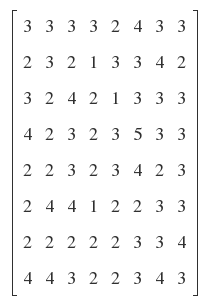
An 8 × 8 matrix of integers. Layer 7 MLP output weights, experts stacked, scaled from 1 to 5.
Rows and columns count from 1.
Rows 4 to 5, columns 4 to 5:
2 3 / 2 3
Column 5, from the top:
2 3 1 3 3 2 2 2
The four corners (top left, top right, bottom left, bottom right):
3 3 4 3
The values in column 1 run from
2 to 4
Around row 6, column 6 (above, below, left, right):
4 3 2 3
